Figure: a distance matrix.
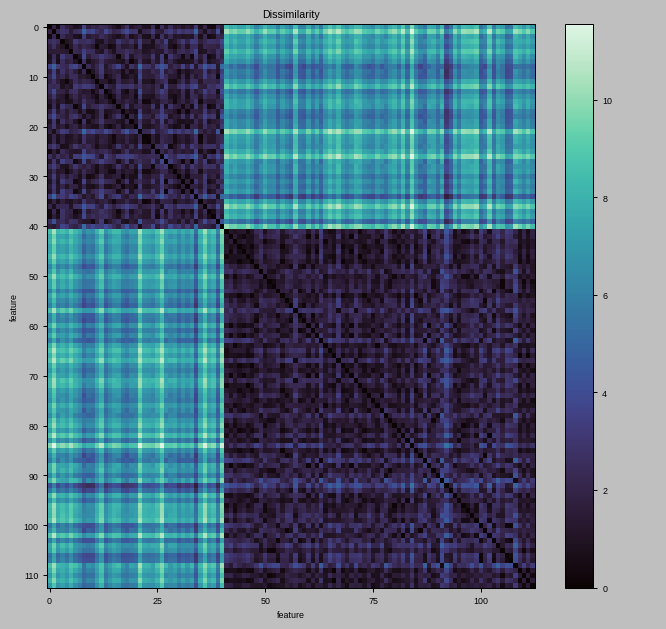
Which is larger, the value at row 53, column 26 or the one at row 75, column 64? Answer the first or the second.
the first
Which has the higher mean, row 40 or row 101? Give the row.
40
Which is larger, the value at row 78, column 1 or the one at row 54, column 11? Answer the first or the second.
the first
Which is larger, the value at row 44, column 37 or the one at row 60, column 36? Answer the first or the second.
the second
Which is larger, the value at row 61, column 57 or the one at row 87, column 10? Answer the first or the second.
the second
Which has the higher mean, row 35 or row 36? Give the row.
36
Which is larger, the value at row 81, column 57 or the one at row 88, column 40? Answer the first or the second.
the second
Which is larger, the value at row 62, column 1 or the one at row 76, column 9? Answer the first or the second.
the first
